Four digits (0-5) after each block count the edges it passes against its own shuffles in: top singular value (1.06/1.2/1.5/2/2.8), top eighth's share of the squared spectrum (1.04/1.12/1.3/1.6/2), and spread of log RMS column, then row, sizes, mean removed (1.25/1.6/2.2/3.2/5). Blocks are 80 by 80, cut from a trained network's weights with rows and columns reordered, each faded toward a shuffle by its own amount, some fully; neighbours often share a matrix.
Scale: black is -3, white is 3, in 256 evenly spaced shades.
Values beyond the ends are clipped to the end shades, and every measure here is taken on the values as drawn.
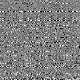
4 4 0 4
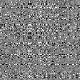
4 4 2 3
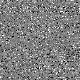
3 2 0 2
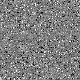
2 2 0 2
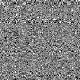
4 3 1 2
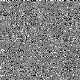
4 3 0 3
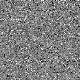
2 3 1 2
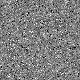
0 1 0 0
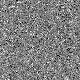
0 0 0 0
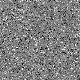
2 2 0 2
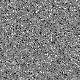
1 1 0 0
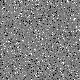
0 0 0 0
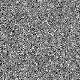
2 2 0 1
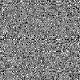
4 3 1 2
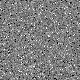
0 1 0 0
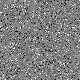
0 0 0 0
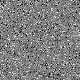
2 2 0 1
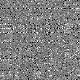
3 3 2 2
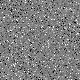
0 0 0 0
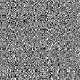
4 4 2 2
